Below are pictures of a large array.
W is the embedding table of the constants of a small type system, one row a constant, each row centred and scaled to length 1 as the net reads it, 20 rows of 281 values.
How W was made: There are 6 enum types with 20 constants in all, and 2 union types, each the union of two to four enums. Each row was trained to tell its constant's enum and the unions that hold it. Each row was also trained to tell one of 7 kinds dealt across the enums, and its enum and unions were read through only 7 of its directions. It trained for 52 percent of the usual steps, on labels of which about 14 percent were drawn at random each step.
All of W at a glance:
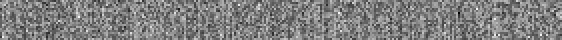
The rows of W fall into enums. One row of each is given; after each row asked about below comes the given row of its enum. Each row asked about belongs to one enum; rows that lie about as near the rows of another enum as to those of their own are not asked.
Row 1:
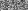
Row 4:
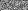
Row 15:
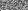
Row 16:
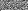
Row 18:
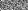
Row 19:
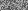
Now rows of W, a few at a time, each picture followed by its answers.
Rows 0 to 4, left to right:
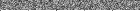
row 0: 15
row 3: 1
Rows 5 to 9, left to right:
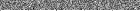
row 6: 1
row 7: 1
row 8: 18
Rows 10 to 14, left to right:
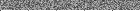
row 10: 15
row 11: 18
